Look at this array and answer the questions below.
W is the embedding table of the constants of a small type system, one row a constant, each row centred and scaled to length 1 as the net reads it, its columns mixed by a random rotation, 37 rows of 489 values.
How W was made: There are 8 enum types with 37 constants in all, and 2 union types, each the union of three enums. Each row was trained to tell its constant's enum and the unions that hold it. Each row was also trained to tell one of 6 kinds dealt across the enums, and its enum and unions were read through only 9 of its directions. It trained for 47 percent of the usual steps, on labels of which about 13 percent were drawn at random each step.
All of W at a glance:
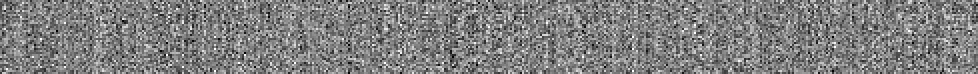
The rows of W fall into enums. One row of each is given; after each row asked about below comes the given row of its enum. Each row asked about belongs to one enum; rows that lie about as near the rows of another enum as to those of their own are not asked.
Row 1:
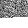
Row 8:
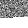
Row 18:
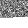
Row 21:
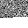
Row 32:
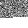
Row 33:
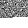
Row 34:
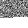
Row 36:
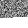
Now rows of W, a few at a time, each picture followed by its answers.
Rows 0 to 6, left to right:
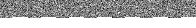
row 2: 8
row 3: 36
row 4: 36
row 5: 21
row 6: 36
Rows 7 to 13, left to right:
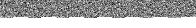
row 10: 33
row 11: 33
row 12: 34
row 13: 34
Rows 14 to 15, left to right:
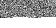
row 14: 36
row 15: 32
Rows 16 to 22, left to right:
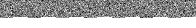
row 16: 34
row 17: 21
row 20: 8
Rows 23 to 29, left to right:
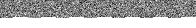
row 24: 18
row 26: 34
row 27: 33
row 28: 33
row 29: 1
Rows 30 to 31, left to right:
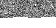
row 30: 21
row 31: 8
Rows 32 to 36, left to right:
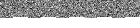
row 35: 18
